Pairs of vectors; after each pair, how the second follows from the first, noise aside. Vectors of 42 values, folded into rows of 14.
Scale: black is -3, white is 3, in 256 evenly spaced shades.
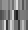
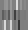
partly zeroed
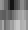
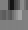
partly zeroed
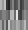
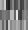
copied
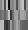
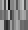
copied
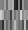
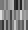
copied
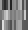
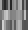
copied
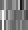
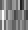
copied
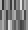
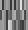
copied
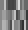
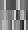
copied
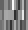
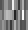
copied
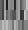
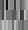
copied
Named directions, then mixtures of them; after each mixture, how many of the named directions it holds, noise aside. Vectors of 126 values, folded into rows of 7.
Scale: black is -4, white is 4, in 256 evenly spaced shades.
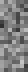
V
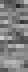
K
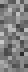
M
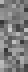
two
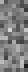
three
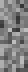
one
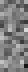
three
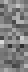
three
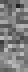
two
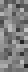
three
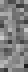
three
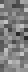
three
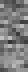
one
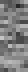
one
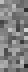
two
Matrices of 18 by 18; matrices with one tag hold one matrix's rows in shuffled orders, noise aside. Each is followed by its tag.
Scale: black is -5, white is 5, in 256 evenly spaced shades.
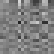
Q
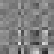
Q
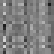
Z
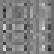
Z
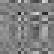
Q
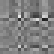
Q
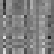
Z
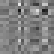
Q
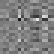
Q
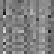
Z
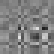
Q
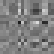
Q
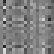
Z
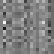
Z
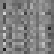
Z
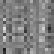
Z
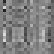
Z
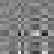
Q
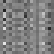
Z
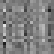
Z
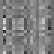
Z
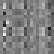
Z
